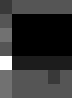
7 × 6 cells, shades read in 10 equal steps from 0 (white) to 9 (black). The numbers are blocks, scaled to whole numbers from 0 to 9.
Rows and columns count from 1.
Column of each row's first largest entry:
1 2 2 2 2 5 2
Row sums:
37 51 50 51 40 36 35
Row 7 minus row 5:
5 -2 -2 -2 -2 -2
